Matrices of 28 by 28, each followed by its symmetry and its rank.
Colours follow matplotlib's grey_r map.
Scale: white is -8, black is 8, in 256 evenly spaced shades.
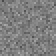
neither, full rank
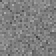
symmetric, full rank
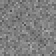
symmetric, full rank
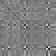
symmetric, rank three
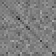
symmetric, rank five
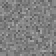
symmetric, full rank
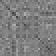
symmetric, rank five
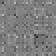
symmetric, rank three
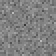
symmetric, full rank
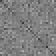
symmetric, rank five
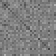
symmetric, rank five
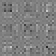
symmetric, rank three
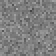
neither, full rank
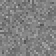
symmetric, full rank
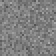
neither, full rank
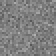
neither, full rank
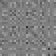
symmetric, rank three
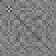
symmetric, rank five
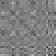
symmetric, rank three
